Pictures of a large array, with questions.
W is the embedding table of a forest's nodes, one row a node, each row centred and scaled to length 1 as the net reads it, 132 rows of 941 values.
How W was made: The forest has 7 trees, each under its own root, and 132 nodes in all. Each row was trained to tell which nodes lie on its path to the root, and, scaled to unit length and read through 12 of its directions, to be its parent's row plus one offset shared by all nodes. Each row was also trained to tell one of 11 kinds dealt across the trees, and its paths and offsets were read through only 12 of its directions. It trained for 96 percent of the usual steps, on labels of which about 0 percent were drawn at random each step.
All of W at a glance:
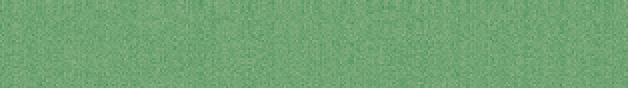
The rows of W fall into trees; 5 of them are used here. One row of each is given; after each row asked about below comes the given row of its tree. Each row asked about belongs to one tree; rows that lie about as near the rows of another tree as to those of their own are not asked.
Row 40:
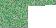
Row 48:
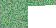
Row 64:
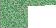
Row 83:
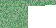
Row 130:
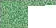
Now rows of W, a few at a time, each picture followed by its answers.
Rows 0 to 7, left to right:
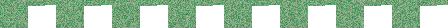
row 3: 48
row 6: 130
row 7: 48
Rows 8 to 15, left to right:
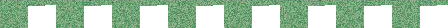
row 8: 48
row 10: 48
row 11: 40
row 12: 48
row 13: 130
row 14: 48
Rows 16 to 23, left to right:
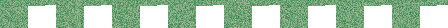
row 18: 40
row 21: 48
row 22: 64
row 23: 83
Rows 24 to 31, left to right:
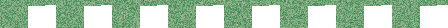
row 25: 40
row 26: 130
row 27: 64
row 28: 40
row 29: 130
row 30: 64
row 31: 48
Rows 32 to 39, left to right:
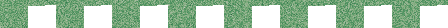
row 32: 40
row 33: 83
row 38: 48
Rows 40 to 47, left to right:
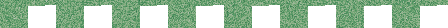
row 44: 40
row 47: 64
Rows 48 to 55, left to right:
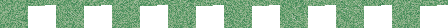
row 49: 48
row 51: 64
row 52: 40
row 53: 64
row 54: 48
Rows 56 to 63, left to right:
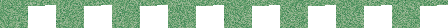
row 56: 64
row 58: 48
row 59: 48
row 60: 40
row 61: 64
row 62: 40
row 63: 83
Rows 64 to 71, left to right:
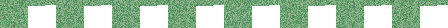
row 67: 48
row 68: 64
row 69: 130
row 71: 48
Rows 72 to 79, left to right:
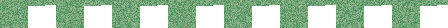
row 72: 40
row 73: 40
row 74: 48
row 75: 40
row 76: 130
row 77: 48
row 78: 48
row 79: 64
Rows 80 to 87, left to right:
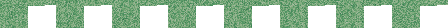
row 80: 40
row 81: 83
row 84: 130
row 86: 48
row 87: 40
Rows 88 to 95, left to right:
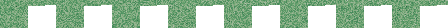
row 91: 83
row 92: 130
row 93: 48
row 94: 130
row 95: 130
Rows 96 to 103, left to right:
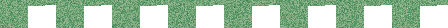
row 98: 48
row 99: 64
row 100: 40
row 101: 83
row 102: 130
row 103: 130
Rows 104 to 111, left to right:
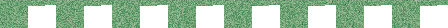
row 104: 40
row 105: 40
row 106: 48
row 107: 130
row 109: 40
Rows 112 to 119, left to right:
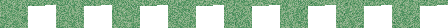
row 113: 48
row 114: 83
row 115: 40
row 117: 130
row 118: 48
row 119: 48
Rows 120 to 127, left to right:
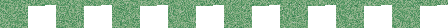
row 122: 40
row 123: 130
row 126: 40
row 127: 48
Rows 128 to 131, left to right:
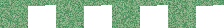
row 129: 48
